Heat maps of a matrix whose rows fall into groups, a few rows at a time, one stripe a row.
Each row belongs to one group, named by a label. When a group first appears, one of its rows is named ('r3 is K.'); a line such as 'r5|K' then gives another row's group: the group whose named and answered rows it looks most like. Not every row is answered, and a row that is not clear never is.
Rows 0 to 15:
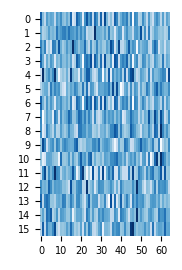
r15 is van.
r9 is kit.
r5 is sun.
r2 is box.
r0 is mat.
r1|kit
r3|mat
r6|mat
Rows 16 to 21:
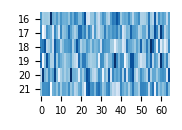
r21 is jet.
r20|van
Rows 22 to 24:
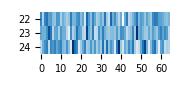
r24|box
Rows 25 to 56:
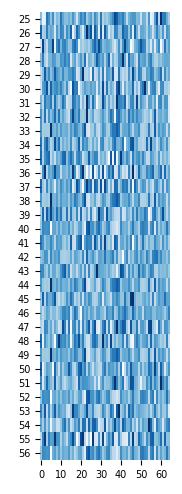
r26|mat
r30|box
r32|box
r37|mat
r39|box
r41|mat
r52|jet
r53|box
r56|jet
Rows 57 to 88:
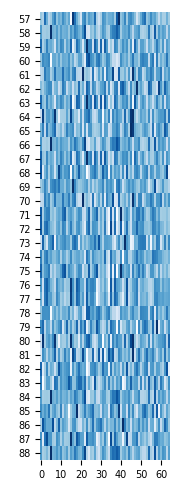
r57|box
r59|mat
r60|jet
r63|mat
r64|van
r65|van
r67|mat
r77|sun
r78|jet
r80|van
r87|sun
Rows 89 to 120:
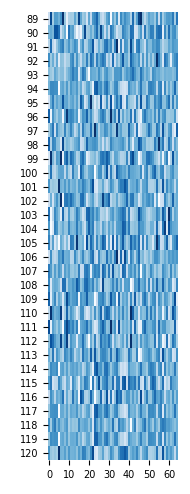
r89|van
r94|jet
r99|kit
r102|kit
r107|mat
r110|kit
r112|kit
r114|jet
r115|mat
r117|jet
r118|sun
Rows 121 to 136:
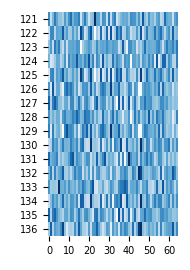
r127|sun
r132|van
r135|sun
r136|van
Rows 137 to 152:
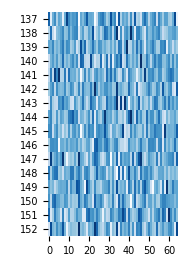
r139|box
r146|jet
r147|van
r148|sun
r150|sun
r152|van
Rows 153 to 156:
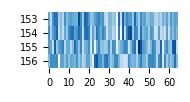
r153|sun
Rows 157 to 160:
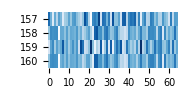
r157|mat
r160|jet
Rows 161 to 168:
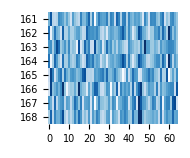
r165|kit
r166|van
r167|van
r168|van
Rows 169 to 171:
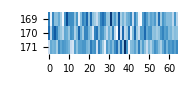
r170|sun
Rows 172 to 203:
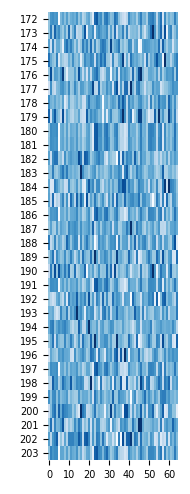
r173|box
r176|van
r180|jet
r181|jet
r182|sun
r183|box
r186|jet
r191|jet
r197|jet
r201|van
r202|sun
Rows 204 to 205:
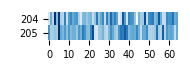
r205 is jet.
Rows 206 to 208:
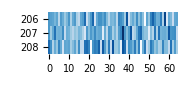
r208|mat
